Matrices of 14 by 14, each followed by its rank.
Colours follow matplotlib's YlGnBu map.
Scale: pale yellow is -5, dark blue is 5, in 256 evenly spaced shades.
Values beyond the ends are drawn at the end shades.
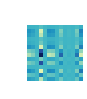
one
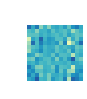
three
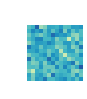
full rank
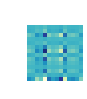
one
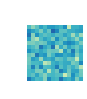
full rank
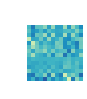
three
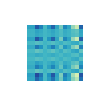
one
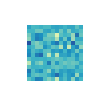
three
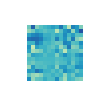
three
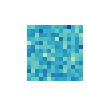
full rank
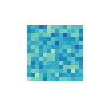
full rank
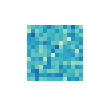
full rank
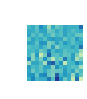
three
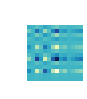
one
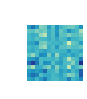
three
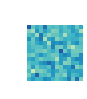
full rank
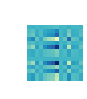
one
